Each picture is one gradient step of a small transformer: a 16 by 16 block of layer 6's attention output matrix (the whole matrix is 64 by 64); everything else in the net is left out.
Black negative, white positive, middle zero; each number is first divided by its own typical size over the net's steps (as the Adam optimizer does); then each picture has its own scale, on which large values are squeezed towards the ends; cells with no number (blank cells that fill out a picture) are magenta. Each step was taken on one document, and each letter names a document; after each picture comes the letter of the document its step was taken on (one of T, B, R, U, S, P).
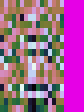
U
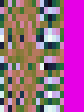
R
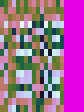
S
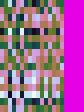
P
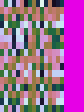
S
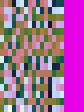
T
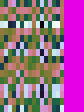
S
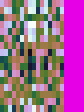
U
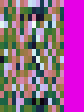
U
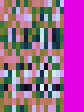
S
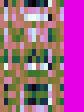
U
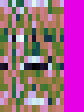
U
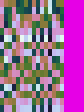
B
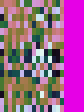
B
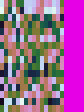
P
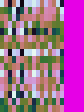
P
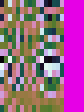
R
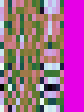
R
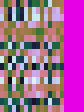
P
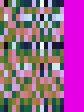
S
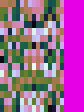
U
